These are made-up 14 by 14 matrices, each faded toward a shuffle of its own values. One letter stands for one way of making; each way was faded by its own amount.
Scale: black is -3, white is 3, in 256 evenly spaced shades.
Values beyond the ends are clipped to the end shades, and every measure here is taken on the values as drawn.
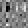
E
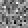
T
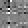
E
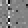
E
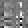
E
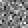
T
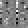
E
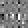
E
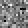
T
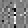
E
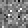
T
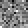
T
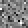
T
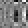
E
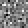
T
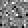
T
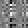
E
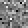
T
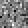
T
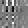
E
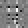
E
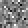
T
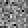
T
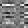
E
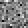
T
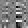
E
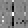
E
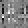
E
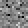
T
